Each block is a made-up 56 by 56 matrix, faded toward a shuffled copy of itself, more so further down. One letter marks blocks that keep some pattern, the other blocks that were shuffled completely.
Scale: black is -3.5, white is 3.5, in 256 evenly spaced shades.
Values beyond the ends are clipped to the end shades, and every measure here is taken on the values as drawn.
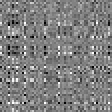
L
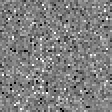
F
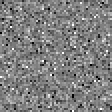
F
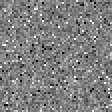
F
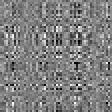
L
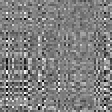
L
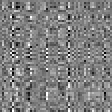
L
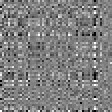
L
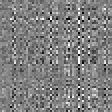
L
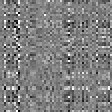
L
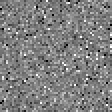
F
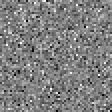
F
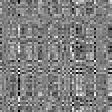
L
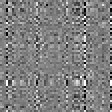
L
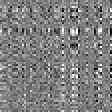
L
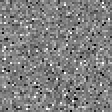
F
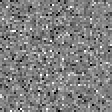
F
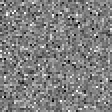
F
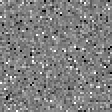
F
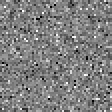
F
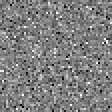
F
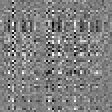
L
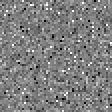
F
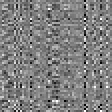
L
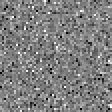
F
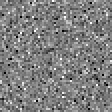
F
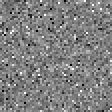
F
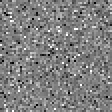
F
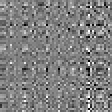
L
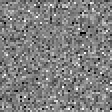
F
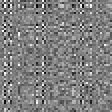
L
